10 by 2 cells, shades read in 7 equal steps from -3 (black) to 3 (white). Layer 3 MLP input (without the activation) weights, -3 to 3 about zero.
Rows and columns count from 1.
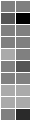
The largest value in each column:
1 1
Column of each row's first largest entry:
1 1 1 1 1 1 1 1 1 1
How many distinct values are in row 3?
1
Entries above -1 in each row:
2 0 2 2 2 1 2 2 2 1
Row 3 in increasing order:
0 0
